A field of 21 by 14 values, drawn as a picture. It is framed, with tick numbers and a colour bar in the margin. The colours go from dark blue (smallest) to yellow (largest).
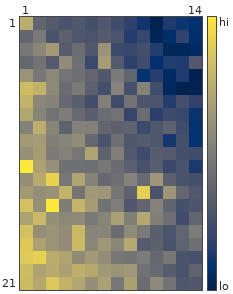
No regular stripes run through it. Values rise toward the bottom left. Fine speckle covers the field. The halves do not mirror each other. The ninth with the lowest average is the top right.
